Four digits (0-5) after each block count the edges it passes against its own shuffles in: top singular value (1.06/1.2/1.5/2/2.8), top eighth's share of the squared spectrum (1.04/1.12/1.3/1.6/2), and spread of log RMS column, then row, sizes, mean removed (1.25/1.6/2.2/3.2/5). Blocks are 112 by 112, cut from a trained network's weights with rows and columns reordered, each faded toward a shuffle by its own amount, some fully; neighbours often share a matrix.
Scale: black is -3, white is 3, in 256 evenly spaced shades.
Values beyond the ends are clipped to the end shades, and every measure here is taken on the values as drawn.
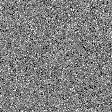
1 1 0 0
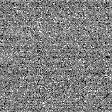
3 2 2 0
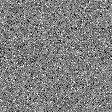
0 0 0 0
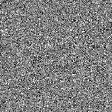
3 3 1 2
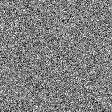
1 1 0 0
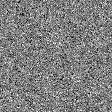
2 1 0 0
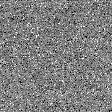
1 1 0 0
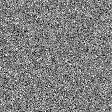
0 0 0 0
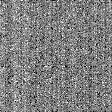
3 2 0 2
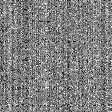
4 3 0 2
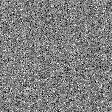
0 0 0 0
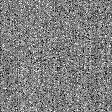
2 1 0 0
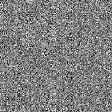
3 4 3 2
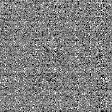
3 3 3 0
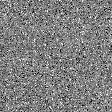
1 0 0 0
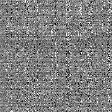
3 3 4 1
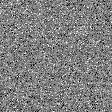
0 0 0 0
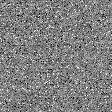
1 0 0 0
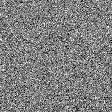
2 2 0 0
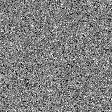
0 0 0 0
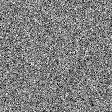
1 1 0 0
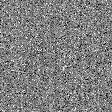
1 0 0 0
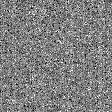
1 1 0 0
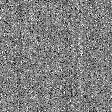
2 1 0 1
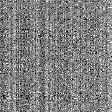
4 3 0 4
